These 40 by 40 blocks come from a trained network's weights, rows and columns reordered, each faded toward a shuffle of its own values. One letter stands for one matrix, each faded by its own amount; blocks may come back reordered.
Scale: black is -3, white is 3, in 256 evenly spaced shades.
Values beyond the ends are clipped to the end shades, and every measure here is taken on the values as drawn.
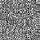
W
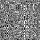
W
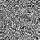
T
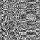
W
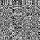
W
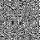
T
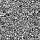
T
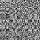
W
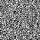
T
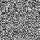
T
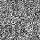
T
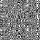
W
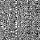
T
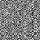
W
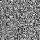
T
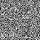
T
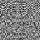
W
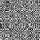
W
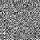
W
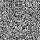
T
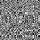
W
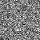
T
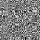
W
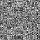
W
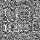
W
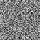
T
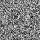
T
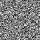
T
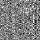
T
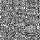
W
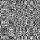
W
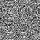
T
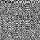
W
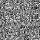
T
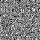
T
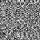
T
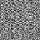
W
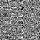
W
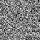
T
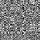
W
